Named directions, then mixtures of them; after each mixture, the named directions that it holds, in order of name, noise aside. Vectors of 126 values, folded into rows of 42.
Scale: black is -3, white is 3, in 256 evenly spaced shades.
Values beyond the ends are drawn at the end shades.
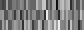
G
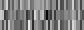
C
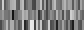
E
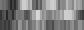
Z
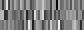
C, G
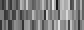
G, Z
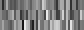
E, G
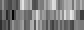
E, Z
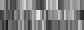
G, Z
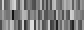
E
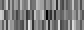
C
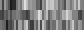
E, Z
